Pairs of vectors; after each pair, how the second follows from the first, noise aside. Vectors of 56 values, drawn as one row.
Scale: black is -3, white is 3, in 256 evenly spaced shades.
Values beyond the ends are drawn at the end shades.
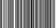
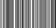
sign-scrambled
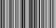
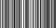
negated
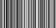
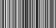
negated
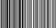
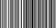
negated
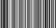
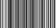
negated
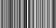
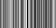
negated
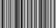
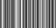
negated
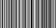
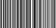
negated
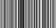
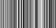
sign-scrambled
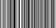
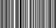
negated
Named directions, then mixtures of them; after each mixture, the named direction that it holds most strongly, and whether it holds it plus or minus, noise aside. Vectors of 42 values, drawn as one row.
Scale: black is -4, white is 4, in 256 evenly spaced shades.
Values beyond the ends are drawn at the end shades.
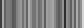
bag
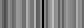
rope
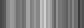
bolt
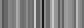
rope, plus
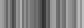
bolt, minus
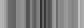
bolt, minus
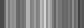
bolt, plus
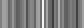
rope, minus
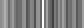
rope, minus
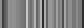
rope, plus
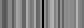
rope, plus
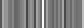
rope, minus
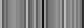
bag, minus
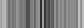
bolt, minus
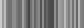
bolt, minus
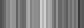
bolt, plus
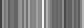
bag, plus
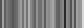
bag, plus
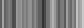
bag, plus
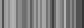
bag, minus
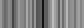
rope, plus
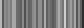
bag, minus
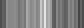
bolt, plus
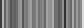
bag, plus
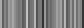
bag, minus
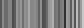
bag, plus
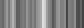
bolt, plus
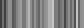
bag, plus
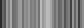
bolt, plus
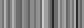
rope, minus
